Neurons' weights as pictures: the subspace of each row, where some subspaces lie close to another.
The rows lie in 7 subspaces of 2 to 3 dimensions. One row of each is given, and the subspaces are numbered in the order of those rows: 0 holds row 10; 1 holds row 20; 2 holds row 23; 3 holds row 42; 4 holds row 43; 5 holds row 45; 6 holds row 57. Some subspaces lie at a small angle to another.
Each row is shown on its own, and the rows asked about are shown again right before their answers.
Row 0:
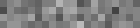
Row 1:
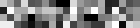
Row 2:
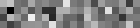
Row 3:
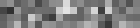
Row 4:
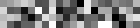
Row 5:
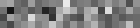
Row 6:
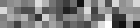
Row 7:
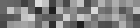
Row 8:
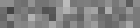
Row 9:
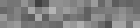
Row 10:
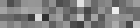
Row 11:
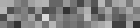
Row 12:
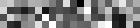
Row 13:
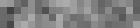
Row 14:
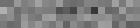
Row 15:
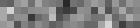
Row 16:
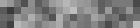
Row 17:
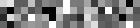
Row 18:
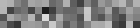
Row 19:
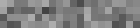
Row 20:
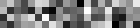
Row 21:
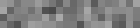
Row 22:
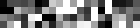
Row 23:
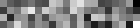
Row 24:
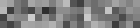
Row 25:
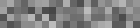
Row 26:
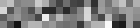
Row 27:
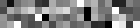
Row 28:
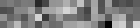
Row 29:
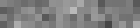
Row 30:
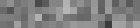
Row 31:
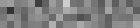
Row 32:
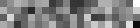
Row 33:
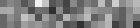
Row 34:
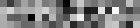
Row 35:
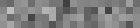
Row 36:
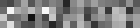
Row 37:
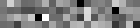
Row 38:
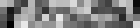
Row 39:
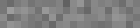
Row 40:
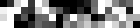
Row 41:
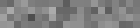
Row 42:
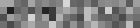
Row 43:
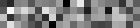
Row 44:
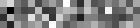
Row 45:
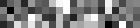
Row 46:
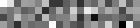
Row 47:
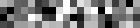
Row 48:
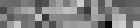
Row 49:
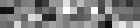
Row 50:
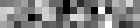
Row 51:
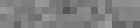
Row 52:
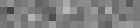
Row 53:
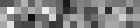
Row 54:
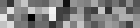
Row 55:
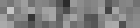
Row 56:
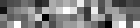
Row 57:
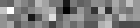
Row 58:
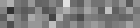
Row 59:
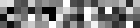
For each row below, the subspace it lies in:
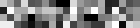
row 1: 5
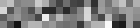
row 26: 0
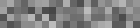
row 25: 4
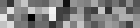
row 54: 4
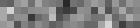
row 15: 1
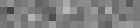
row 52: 6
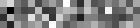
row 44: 1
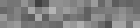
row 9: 4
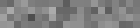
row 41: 1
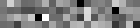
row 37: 0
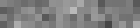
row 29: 2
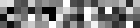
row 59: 3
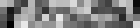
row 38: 2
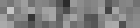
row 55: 5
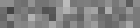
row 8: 3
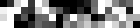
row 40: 2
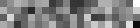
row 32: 2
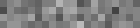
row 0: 0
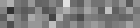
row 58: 4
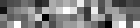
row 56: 3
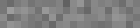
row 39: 4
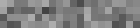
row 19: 5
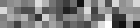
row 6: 1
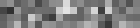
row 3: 5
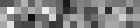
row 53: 2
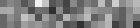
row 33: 1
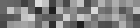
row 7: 1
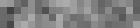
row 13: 2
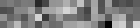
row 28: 4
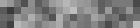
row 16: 2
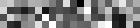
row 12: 4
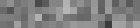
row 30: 4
